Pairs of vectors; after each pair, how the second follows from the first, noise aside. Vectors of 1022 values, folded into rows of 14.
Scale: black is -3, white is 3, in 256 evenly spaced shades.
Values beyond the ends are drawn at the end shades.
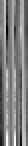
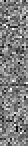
shuffled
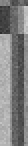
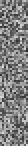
shuffled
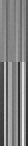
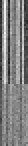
reversed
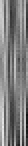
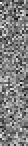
shuffled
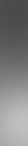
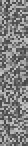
shuffled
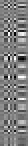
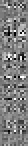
sign-scrambled
